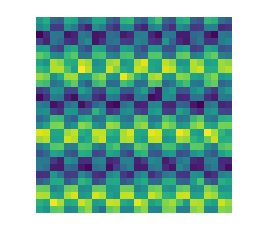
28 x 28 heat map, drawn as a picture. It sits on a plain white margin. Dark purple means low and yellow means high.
Seam: none. Mirror symmetry: none. Stripes: horizontal, repeating 3 times. Odd rows or columns: none.
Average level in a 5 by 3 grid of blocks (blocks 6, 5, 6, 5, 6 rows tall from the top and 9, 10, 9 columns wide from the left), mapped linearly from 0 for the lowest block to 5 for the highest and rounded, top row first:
000 / 555 / 222 / 222 / 445
